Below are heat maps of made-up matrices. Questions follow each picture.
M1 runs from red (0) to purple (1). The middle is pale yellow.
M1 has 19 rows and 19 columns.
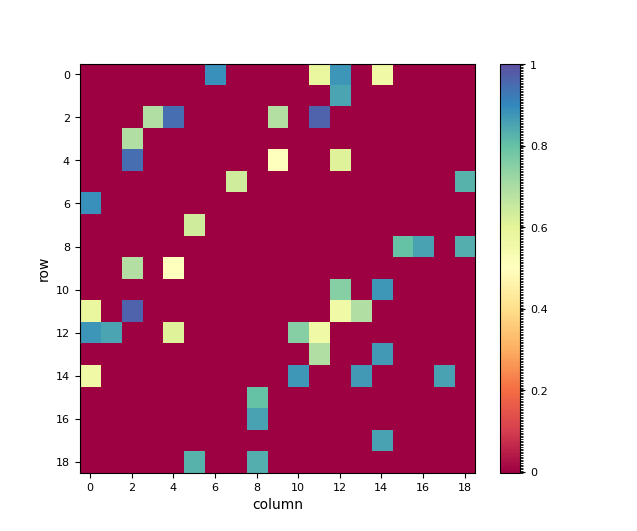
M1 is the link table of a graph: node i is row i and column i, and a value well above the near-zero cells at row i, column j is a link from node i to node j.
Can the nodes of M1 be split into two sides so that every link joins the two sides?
no
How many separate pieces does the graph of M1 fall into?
2
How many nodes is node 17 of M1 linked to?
1
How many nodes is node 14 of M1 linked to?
4
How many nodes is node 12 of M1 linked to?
5
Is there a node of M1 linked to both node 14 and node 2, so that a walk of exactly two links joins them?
no
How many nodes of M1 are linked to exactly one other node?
7
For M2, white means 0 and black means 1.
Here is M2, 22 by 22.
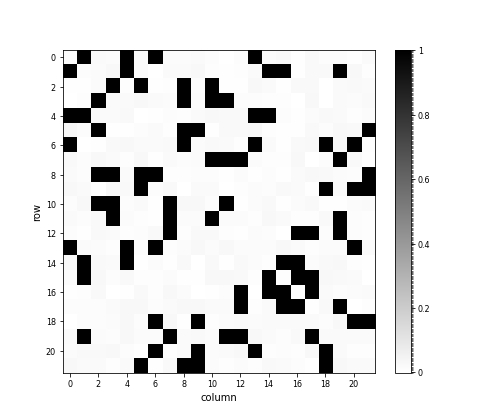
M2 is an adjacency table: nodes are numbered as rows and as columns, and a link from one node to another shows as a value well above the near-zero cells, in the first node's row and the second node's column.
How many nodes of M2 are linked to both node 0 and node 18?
1
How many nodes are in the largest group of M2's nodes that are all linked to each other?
3
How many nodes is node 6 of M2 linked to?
5
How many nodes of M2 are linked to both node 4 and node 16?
1
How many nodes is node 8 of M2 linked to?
5
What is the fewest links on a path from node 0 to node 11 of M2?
3
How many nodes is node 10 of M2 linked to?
4
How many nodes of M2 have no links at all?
0
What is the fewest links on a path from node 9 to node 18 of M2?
1
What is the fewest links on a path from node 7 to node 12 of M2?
1
